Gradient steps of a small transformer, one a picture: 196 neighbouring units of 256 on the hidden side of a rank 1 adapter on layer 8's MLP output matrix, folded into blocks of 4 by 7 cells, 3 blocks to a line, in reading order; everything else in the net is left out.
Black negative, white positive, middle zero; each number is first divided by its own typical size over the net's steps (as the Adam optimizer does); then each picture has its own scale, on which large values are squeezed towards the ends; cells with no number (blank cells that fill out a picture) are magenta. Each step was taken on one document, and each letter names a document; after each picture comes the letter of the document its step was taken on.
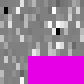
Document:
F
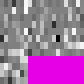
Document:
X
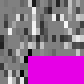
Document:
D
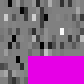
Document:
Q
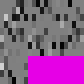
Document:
Q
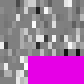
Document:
D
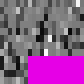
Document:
D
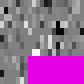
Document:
F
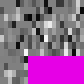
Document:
D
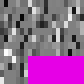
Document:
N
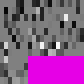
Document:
Q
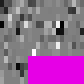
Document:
F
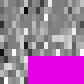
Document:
X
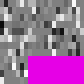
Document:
N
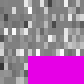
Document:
X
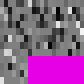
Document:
N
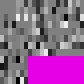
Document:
D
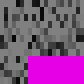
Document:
Q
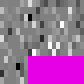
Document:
F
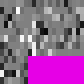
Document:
D
